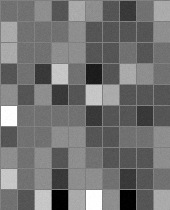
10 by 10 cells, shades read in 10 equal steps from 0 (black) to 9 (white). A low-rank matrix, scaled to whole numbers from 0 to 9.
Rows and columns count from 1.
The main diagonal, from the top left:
4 4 4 7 3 2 3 3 3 6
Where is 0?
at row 10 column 4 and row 10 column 8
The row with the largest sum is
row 10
